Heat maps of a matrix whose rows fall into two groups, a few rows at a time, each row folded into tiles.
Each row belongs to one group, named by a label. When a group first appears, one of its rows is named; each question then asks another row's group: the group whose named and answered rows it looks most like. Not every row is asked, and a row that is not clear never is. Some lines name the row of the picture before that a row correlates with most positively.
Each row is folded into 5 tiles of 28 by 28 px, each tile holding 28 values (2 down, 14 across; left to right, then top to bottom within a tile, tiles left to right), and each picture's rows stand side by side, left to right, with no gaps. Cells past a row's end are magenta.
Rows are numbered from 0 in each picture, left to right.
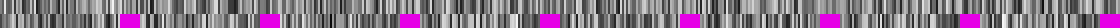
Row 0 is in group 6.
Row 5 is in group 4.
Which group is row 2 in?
4
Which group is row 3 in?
4
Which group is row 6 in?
4
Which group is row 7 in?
4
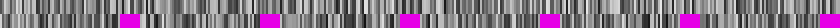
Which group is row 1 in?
4
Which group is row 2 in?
6
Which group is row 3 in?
6
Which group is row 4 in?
4
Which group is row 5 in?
6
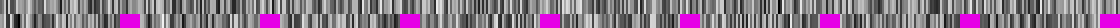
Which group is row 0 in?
4
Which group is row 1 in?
4
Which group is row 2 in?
4
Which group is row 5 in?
4
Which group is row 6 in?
4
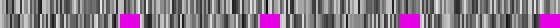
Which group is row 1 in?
4
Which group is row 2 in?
4
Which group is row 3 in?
4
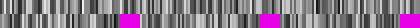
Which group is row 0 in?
4
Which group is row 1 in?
4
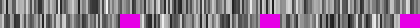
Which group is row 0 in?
4
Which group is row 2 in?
6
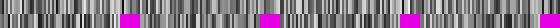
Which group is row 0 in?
6
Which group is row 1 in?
4
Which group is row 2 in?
6
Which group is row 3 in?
6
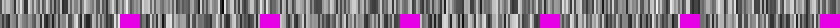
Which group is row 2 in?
4
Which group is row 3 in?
4
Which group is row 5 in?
6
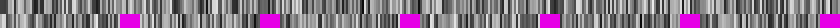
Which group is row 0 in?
4
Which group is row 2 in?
6
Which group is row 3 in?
6
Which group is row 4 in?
6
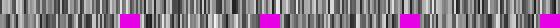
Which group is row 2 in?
6
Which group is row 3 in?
6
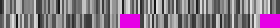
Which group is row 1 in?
6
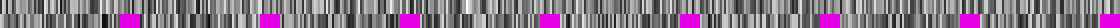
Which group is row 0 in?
4
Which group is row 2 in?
6
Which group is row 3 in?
4
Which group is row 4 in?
4
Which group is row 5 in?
4
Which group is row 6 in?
6
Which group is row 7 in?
6
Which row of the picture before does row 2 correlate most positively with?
0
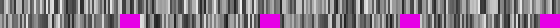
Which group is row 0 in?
6
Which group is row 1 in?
4
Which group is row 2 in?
6
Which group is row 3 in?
4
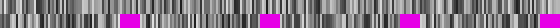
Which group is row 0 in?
6
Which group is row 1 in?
4
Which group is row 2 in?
4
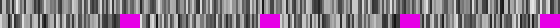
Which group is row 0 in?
4
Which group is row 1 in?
6
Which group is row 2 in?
4
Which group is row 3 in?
6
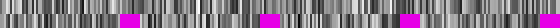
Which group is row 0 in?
6
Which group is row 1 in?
4
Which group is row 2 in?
4
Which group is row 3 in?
4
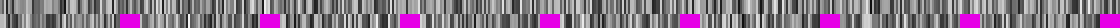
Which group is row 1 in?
6
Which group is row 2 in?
4
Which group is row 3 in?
4
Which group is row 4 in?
4
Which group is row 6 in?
4
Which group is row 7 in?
4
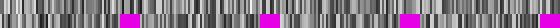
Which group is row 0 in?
6
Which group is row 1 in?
6
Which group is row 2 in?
4
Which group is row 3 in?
6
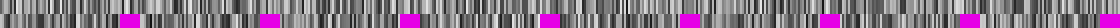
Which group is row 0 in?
6
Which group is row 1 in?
4
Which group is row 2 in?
6
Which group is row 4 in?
6
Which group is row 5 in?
6
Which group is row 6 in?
4
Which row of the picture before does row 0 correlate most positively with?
1
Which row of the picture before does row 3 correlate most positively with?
3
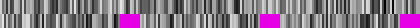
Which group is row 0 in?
4
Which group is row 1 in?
4
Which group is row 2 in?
4
